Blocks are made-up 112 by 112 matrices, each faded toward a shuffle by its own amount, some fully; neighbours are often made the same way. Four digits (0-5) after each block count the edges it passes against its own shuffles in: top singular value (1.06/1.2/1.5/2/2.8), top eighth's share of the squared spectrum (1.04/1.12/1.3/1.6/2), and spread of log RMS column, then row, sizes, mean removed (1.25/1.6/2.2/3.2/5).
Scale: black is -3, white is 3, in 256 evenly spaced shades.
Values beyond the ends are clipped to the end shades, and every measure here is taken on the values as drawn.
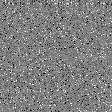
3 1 0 1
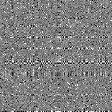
5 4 2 3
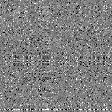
4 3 1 2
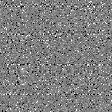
4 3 1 2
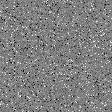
3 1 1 0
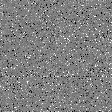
3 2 0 1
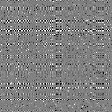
5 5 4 4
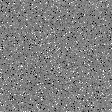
0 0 0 0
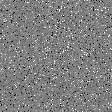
0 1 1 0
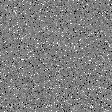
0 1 0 1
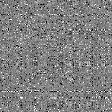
4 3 2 2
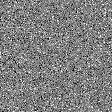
0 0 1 0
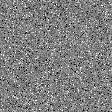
0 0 1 0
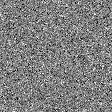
1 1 0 0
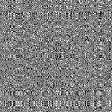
5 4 3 3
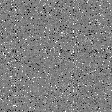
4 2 1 1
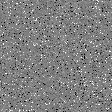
2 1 0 0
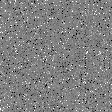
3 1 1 0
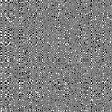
5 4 3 3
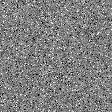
1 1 0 0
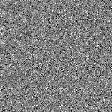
3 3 1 2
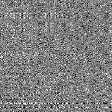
4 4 2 3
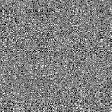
4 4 2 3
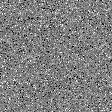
0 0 0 0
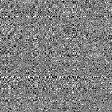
4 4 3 3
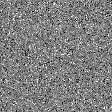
2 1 0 1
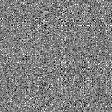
4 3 2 2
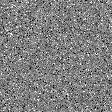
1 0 0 0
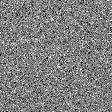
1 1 0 0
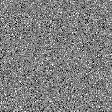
3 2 1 1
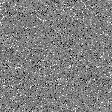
0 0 0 1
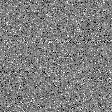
1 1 0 2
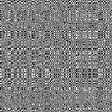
5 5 4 4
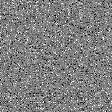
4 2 1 1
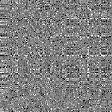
5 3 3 3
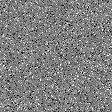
0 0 0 0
